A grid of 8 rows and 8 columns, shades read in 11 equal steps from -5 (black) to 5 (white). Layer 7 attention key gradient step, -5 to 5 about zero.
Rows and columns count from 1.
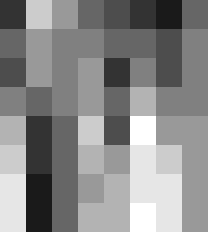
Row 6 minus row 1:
6 -6 -2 3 3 7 7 2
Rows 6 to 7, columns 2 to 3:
-3 -1 / -4 -1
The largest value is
5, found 2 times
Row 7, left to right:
4 -4 -1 1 2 4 4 1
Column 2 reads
3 1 1 -1 -3 -3 -4 -4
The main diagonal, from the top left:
-3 1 0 1 -2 4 4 1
